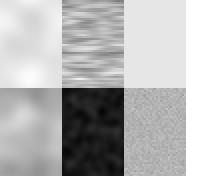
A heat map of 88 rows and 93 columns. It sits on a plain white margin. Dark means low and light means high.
It is made of 2 by 3 panels. Panel 1,1: very high, smooth, faint in contrast. Panel 1,2: high, streaked across. Panel 1,3: very high, flat. Panel 2,1: high, smooth. Panel 2,2: very low, blotchy, faint in contrast. Panel 2,3: high, fine-grained, faint in contrast.
